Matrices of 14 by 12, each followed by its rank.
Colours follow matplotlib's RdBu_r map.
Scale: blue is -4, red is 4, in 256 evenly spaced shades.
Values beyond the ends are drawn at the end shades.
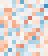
full rank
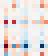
two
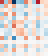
two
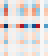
one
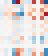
two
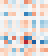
two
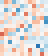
full rank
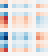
one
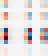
one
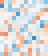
full rank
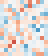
full rank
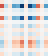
one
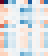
two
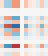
one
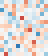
full rank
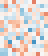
full rank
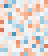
full rank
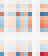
one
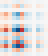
one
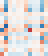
two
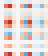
one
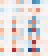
two
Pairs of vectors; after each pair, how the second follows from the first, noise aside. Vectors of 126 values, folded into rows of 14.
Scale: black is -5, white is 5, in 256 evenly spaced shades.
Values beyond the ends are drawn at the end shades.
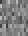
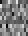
scaled up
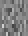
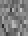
sign-scrambled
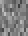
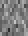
reversed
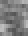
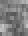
copied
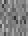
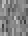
sign-scrambled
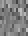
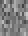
wrapped around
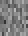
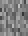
reversed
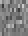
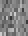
wrapped around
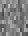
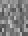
copied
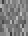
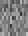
wrapped around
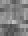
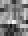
scaled up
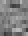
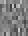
sign-scrambled
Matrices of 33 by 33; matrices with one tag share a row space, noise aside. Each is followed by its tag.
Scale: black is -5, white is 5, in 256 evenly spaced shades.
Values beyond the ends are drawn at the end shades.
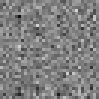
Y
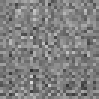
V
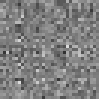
Y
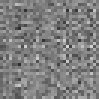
Y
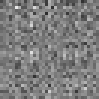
V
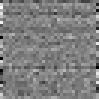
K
